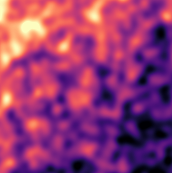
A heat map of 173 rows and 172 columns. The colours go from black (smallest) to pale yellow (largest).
Grain: smooth. Slope: up to the top left. Stripes: none. Ninth with the lowest average: bottom right. Ninth with the highest average: top left.
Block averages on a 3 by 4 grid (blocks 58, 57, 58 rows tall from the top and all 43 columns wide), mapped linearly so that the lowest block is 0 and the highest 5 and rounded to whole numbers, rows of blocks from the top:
5442 / 3321 / 3110
